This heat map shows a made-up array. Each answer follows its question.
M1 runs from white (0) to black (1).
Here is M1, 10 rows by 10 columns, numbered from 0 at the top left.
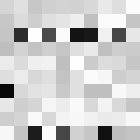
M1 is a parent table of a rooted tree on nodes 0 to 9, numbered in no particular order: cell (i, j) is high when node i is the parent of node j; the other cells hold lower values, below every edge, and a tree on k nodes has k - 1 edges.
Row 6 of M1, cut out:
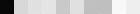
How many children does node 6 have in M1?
1
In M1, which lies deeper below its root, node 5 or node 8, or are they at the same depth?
the same depth
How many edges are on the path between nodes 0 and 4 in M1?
4
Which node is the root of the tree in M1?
9
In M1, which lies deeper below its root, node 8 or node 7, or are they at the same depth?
node 8
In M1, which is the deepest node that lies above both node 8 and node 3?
2
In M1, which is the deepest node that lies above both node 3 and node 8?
2
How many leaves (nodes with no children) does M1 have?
7
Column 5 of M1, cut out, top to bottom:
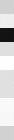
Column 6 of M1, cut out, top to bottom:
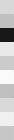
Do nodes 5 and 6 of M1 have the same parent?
yes
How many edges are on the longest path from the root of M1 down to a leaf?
3
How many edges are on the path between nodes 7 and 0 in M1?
4
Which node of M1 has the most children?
2
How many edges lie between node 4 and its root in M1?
1
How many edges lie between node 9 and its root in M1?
0
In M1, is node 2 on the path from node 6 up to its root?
yes
